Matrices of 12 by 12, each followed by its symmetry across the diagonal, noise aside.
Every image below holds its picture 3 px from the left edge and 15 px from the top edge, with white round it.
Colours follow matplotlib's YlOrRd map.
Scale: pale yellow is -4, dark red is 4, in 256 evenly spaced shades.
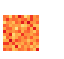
symmetric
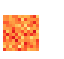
antisymmetric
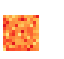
antisymmetric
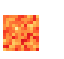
symmetric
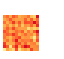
antisymmetric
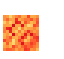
symmetric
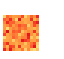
symmetric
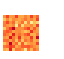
antisymmetric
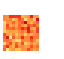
antisymmetric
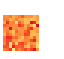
antisymmetric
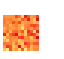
antisymmetric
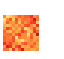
symmetric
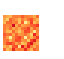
symmetric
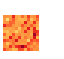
symmetric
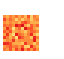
antisymmetric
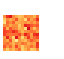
antisymmetric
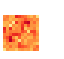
symmetric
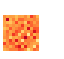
symmetric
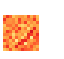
symmetric
